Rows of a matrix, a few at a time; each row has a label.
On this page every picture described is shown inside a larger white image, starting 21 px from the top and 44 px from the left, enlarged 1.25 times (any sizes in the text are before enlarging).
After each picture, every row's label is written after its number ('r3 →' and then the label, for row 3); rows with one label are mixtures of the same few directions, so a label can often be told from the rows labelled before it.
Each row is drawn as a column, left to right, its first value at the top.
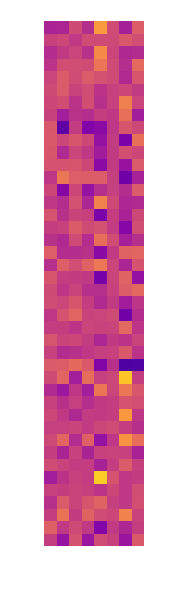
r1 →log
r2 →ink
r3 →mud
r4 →ink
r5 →log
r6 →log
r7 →mud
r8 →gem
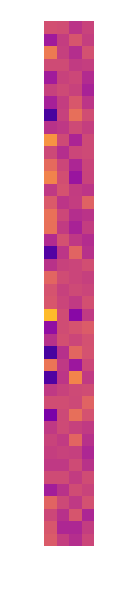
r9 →mud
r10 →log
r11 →mud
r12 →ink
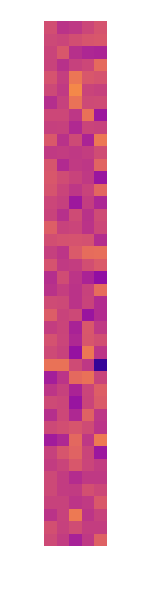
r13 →mud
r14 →gem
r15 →ink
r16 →mud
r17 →gem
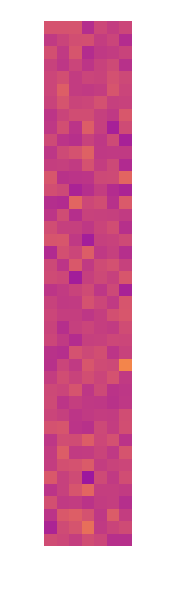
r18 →log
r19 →ink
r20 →log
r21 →log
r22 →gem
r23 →ink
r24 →gem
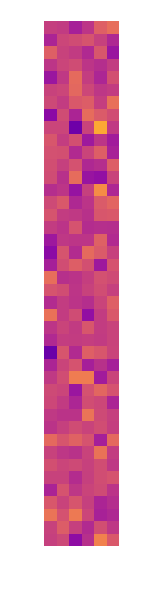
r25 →mud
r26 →log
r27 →ink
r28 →mud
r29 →ink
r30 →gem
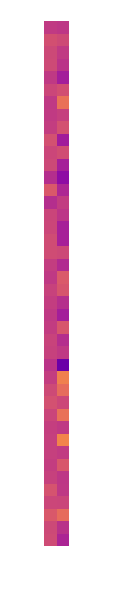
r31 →gem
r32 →mud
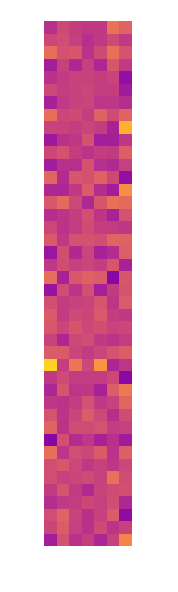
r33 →gem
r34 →log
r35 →gem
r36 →log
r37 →gem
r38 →log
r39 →ink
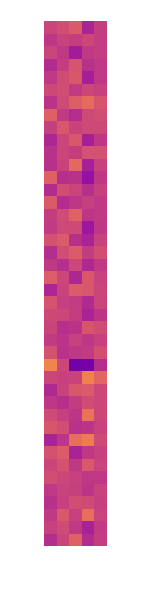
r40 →gem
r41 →ink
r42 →gem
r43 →mud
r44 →mud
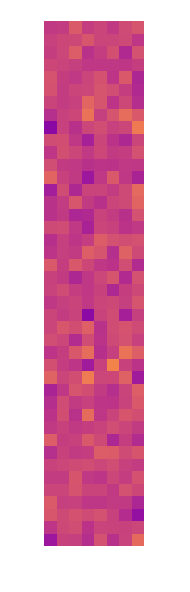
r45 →ink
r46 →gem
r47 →log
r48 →mud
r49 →ink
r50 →gem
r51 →mud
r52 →ink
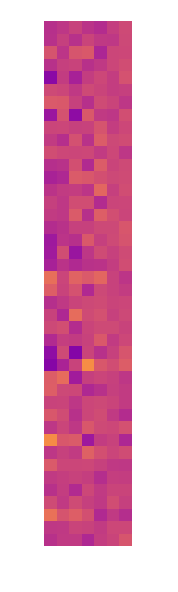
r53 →mud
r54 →mud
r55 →mud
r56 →gem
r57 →log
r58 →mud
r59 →mud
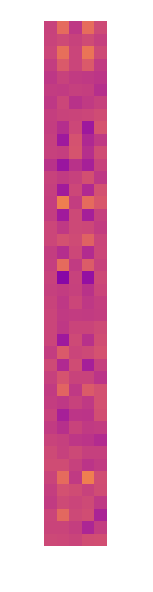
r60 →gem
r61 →log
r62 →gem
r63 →log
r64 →ink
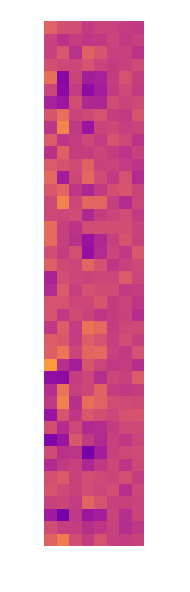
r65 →mud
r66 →ink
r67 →gem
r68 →ink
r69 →ink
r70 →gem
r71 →log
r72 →mud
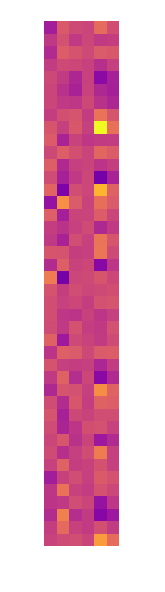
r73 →log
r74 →log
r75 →ink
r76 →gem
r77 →ink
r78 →ink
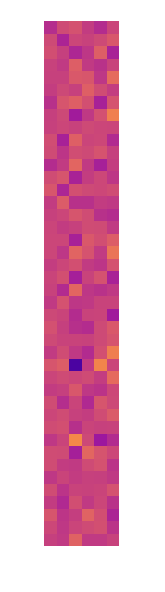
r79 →gem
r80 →gem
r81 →gem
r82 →ink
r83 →gem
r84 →mud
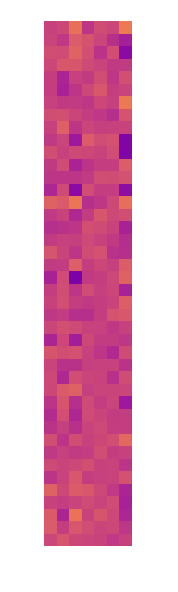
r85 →log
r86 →ink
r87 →log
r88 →gem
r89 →ink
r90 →mud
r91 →gem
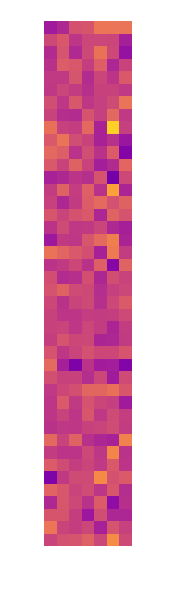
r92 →log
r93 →gem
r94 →gem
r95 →ink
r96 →log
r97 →ink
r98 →gem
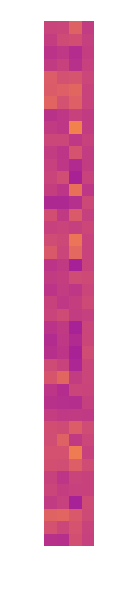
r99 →ink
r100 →ink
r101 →ink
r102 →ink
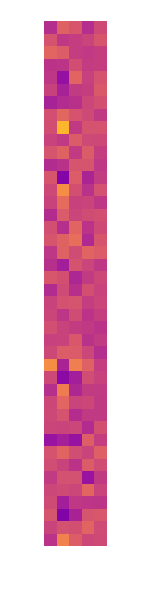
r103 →gem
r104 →ink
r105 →mud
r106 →log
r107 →ink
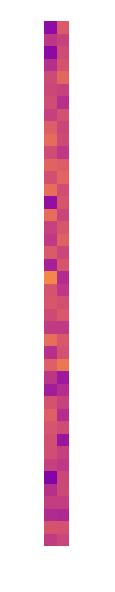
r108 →log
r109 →mud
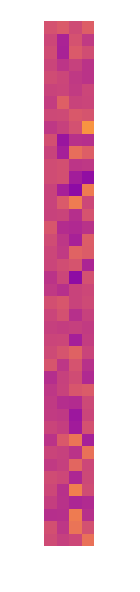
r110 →mud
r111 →gem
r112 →log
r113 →ink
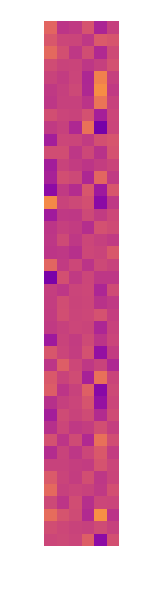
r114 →log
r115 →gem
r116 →ink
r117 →ink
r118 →ink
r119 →gem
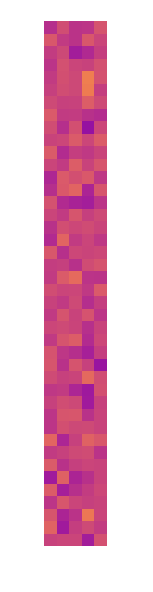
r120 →log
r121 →log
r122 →log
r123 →ink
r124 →gem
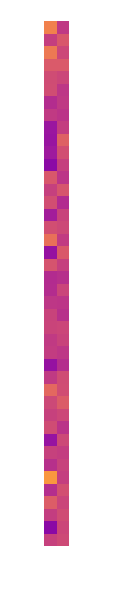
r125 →log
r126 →gem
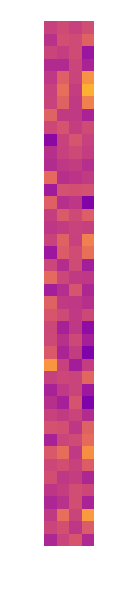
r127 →gem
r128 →ink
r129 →gem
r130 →ink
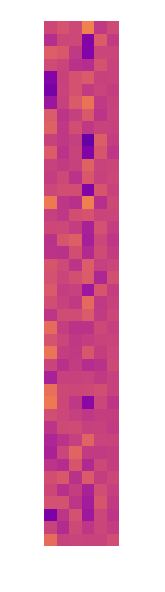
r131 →ink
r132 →log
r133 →ink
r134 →gem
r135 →gem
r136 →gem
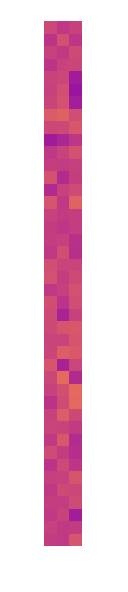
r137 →gem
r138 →mud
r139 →ink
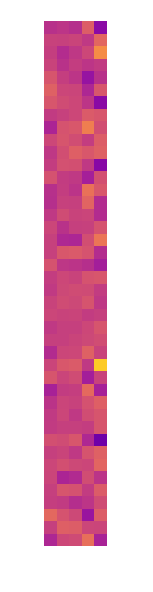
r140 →ink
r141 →log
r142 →log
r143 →ink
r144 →gem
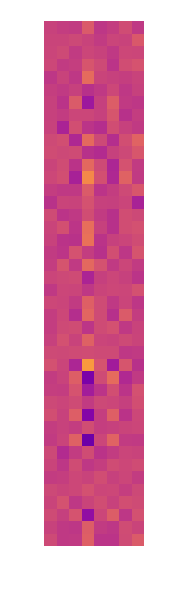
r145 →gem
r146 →ink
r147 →mud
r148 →mud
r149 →ink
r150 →mud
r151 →mud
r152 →gem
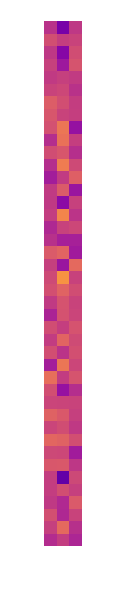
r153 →mud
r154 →log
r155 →ink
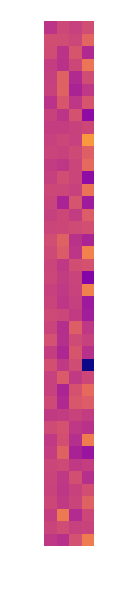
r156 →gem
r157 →ink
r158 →ink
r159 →gem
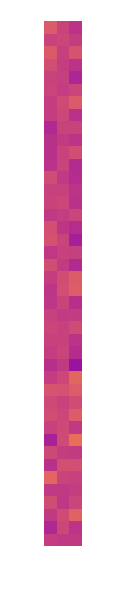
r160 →log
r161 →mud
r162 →mud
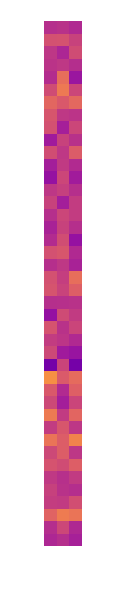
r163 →mud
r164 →ink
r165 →mud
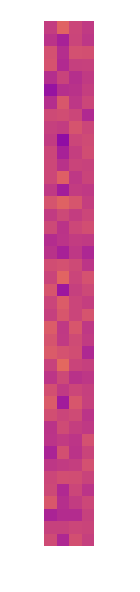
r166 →ink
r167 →gem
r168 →ink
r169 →mud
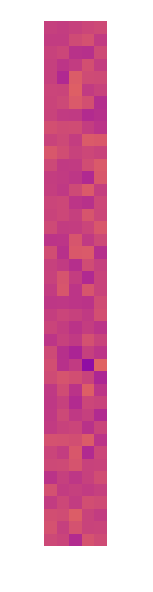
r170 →log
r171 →mud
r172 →ink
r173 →gem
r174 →mud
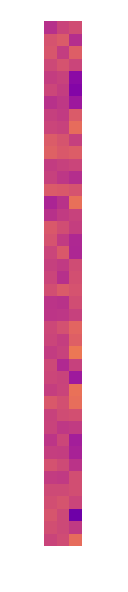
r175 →gem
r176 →gem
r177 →ink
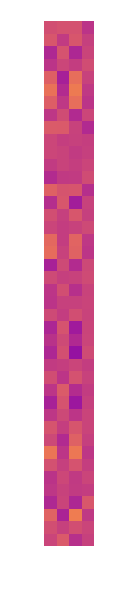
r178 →ink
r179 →ink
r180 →ink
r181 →ink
